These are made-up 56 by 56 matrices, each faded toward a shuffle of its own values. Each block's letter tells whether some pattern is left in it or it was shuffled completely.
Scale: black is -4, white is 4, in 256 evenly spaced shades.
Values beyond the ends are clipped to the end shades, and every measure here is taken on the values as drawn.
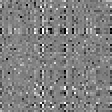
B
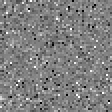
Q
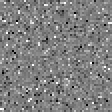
Q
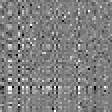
B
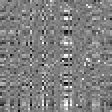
B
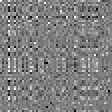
B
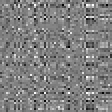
B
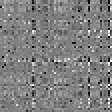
B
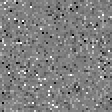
Q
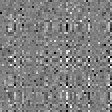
B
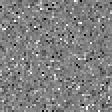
Q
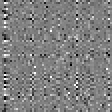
B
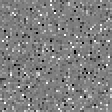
Q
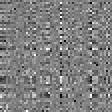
B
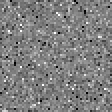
Q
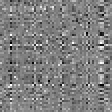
B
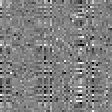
B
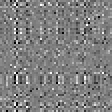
B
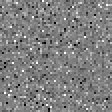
Q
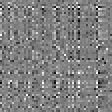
B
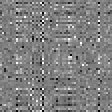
B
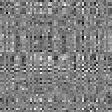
B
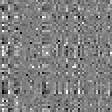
B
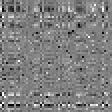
B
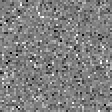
Q
